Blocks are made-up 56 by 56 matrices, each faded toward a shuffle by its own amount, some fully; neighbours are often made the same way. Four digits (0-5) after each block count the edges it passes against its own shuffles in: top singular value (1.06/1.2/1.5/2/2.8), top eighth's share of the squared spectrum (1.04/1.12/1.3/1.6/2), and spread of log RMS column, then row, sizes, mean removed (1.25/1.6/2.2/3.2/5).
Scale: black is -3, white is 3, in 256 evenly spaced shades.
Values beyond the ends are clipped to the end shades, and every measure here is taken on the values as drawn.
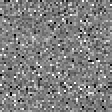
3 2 0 1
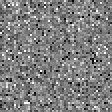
3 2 1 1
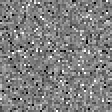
1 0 0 1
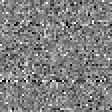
2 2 0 2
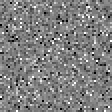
0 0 0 0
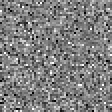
3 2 0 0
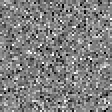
0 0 0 0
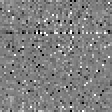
3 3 1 1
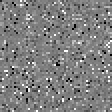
2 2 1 1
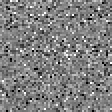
1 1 0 2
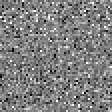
0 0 0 0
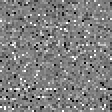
1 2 0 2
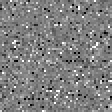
1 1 0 1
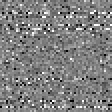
2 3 0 3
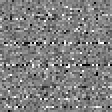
2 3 0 3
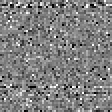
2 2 0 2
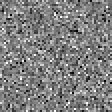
1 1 0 0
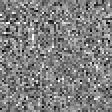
2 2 1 2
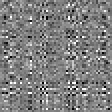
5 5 3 3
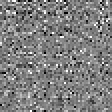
4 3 2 2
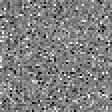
0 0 0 0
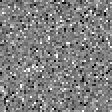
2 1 0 0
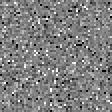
2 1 0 0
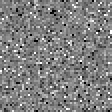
0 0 0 0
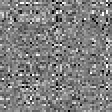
4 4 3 2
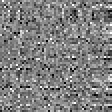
4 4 2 2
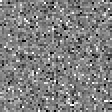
2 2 1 0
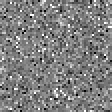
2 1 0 0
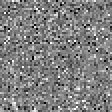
3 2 1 1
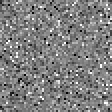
1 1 0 0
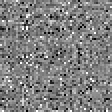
3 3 2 2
